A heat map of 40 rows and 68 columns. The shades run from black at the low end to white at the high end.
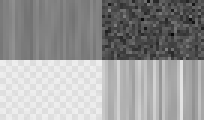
It is made of 2 by 2 panels. Panel 1,1: middling, streaked downward, faint in contrast. Panel 1,2: low, fine-grained. Panel 2,1: very high, checkered, faint in contrast. Panel 2,2: high, streaked downward.
